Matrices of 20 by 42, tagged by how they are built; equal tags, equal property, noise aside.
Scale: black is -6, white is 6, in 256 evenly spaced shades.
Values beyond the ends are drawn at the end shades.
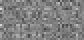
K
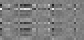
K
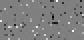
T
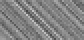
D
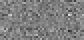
K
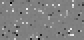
T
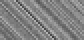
D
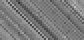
D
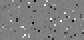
T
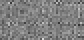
K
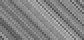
D
